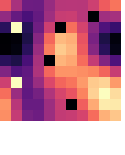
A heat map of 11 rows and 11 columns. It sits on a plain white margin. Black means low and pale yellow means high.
Average level on the scale: 50%. Lone odd cells: 6, 2 higher and 4 lower than their neighbours. Ninth with the highest average: bottom right.
